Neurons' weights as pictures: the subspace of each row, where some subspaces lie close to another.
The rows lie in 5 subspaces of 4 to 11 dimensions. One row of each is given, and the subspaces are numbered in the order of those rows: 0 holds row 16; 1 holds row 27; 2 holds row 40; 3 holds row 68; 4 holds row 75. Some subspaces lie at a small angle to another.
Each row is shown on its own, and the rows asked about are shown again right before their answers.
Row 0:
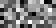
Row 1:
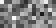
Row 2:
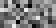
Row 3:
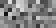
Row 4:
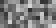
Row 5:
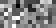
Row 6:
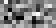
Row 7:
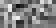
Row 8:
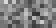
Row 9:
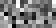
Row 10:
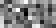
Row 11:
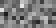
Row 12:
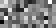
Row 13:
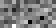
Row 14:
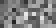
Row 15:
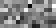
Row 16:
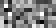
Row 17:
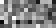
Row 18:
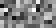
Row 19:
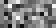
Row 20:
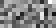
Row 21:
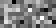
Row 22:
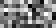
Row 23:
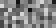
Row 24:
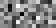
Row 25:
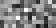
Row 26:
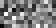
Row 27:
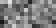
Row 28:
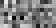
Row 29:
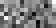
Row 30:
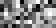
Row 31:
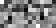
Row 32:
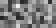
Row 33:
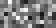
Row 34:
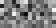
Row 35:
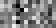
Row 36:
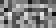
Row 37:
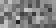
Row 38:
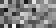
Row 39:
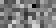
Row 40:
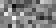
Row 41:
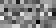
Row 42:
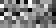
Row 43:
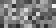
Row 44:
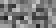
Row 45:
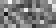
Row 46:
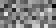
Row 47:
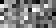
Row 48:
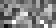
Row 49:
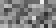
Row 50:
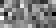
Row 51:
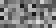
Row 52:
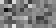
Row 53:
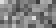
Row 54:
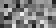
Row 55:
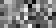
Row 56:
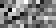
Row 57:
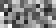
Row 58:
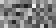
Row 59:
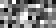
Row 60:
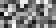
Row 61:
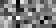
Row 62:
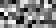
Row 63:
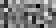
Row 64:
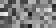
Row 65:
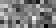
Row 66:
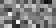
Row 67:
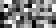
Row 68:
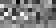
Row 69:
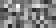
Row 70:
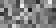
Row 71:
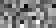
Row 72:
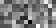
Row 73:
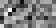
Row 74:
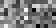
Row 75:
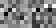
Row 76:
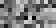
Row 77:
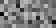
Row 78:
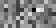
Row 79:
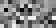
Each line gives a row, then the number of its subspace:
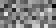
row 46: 4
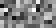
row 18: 4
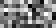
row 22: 1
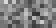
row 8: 1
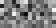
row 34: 3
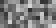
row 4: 1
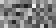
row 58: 1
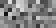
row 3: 3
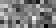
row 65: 1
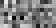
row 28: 4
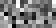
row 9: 0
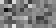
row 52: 1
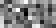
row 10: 1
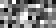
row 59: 1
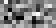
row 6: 4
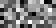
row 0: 4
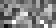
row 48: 1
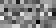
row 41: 3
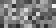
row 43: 4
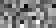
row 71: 4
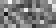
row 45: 1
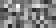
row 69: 1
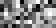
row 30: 3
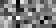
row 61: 4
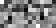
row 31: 1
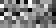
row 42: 3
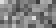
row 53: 1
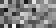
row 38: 4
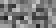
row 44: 4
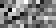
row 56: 3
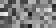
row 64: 4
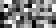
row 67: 1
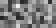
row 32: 4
